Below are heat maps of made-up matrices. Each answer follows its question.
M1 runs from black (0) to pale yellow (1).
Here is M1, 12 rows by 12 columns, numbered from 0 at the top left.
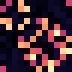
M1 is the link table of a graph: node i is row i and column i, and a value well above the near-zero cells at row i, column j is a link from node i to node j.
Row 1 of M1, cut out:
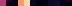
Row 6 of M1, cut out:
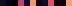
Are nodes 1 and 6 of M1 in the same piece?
yes
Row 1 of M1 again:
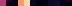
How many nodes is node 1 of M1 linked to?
3
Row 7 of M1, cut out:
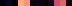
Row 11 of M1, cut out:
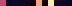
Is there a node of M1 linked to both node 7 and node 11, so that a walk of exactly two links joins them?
no
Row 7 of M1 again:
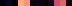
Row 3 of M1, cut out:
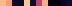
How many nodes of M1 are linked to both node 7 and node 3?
1
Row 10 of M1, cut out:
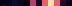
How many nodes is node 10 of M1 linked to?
4
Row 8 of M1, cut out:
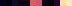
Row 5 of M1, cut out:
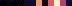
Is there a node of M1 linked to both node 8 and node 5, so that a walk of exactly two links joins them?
yes
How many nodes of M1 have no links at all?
1
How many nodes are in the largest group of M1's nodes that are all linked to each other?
3
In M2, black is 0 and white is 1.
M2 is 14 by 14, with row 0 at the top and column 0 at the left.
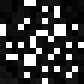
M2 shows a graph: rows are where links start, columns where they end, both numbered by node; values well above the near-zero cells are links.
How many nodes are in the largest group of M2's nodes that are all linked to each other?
2
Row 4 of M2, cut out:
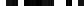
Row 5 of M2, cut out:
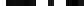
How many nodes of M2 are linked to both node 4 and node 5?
3
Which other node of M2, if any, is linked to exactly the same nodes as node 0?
node 10
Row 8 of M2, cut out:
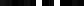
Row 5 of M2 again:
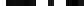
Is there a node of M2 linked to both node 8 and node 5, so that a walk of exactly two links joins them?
yes
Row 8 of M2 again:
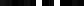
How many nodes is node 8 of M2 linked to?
2
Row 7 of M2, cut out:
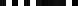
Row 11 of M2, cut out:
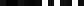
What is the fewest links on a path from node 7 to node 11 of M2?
1
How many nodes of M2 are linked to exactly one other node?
2
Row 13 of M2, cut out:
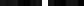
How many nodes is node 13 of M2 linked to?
1
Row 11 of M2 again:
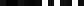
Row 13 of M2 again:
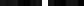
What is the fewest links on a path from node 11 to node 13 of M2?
2
